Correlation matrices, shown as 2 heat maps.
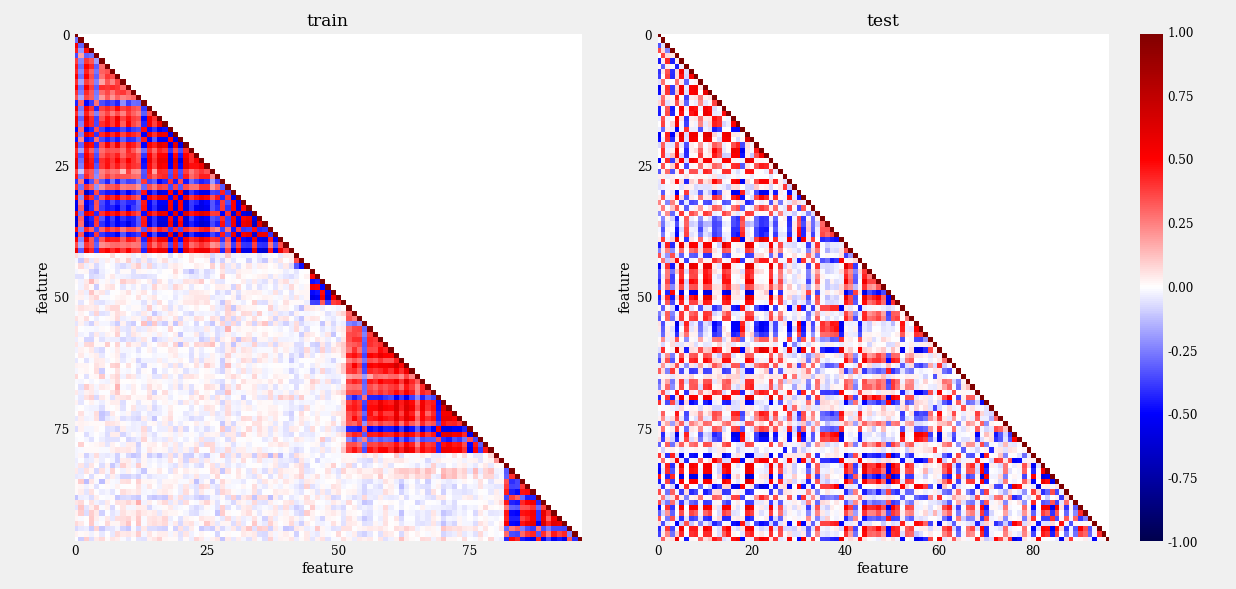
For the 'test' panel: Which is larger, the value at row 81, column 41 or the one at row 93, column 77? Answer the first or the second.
the second
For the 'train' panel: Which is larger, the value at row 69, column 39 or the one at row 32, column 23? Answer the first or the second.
the first
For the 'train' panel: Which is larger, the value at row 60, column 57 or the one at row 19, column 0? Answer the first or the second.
the second
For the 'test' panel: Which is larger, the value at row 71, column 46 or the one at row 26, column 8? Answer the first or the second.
the second
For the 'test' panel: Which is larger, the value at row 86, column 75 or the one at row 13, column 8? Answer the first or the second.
the second
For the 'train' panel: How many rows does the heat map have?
97
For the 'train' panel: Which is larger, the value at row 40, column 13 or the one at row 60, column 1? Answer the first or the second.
the second
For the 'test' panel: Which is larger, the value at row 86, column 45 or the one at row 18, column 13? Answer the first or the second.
the first
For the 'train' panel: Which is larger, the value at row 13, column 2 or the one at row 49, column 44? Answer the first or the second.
the second
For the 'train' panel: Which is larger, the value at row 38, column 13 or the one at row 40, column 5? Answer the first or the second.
the first
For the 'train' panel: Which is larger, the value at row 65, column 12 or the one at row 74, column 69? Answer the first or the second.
the first
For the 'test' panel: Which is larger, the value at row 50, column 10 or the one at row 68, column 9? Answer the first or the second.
the first
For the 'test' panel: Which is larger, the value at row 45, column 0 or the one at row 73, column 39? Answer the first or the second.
the second
